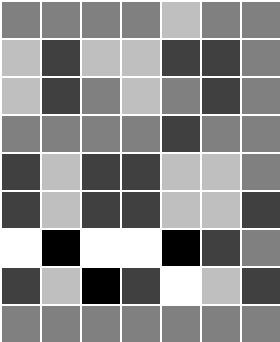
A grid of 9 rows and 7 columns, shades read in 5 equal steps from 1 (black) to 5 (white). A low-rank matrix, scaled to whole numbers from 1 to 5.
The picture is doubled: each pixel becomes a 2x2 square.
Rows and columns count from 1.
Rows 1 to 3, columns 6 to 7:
3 3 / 2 3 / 2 3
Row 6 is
2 4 2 2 4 4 2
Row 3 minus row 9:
1 -1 0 1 0 -1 0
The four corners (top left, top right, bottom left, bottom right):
3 3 3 3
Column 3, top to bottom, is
3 4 3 3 2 2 5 1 3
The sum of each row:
22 21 21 20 21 20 22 20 21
